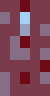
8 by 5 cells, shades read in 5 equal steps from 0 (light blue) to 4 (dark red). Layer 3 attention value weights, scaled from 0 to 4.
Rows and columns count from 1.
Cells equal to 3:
25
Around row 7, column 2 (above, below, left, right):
3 3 2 4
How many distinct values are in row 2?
3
